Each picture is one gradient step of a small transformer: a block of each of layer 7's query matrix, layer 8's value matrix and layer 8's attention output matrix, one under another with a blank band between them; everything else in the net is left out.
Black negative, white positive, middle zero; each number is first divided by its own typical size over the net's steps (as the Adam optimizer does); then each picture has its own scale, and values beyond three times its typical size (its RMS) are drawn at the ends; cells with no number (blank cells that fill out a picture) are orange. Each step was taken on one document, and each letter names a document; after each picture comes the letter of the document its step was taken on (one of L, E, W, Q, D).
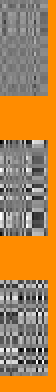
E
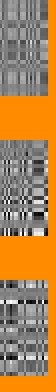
E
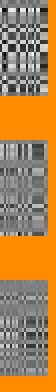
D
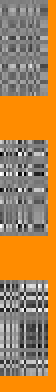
D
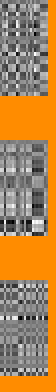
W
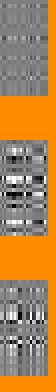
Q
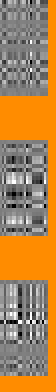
Q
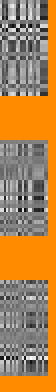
D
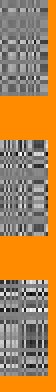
D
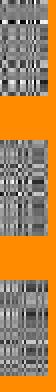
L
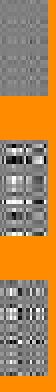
Q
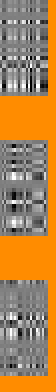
Q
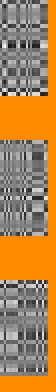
E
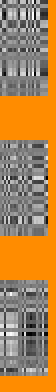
D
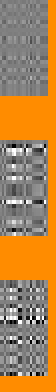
Q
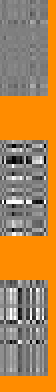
Q
